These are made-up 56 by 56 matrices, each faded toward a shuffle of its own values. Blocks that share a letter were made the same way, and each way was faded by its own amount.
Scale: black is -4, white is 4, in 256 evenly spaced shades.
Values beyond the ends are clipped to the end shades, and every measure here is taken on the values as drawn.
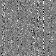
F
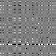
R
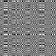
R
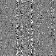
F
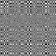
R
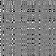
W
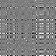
R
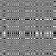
R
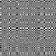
R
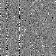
F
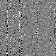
F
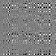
W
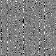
F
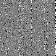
F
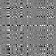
W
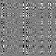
W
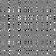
W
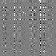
W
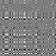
R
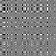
R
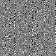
F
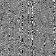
F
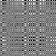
R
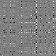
W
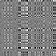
R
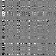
W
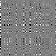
W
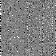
F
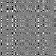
W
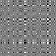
R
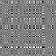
R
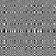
R
